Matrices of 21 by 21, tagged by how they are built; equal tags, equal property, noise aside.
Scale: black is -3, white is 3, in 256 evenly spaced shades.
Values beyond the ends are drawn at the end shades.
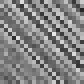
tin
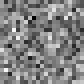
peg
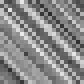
tin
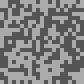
peg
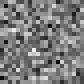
peg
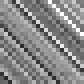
tin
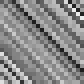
tin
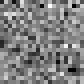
peg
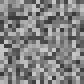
peg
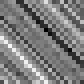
tin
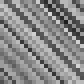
tin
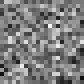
peg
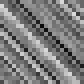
tin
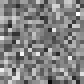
peg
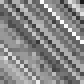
tin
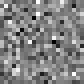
peg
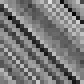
tin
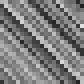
tin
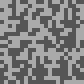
peg
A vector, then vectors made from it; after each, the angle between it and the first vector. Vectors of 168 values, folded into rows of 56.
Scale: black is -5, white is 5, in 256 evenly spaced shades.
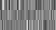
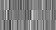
orthogonal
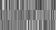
nearly parallel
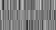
nearly opposite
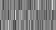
partly opposed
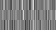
orthogonal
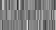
nearly parallel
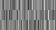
partly opposed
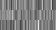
partly aligned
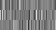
partly aligned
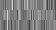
orthogonal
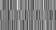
partly opposed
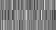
orthogonal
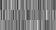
partly aligned
